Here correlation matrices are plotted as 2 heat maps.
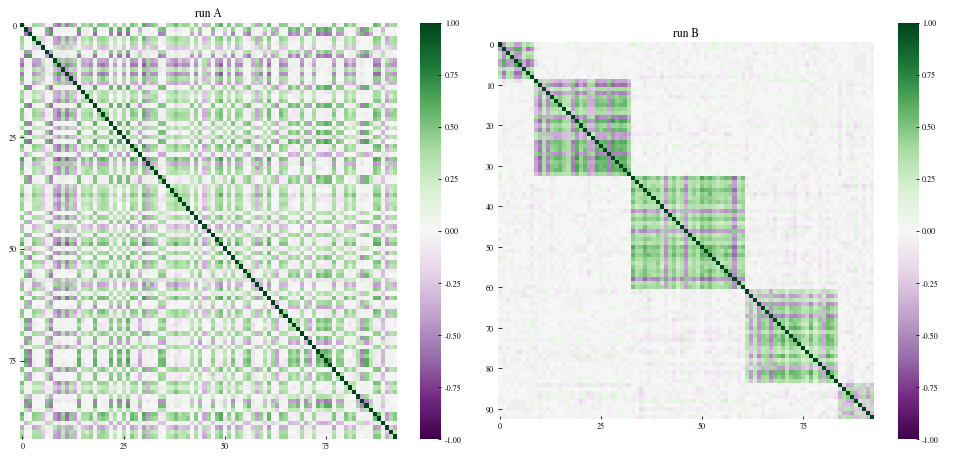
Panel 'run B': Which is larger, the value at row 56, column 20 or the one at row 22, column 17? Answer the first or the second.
the first
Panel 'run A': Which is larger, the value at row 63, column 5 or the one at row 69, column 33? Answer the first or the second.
the second
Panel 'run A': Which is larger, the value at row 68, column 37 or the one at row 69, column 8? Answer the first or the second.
the first
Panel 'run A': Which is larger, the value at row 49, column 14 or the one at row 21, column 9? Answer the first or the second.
the first
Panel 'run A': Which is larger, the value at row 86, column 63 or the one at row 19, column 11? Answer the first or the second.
the first
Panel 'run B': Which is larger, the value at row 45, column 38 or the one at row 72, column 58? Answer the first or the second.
the first
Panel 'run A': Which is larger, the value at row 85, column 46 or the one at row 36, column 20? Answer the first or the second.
the second
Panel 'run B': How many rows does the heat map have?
93
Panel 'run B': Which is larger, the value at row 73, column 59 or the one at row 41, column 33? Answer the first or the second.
the first
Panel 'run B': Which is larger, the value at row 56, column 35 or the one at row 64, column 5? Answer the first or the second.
the first
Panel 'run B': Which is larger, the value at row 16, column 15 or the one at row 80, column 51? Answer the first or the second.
the first
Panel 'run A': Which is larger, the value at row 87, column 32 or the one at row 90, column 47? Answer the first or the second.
the first
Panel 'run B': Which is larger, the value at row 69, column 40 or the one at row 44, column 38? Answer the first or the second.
the second
